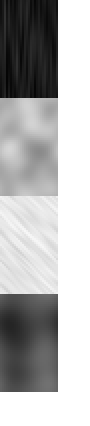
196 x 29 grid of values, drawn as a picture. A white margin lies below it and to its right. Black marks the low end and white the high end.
The table splits into 4 rows of 1 panel. Panel 1,1: very low, streaked downward, faint in contrast. Panel 2,1: high, smooth. Panel 3,1: very high, slanting down to the right, faint in contrast. Panel 4,1: low, smooth.
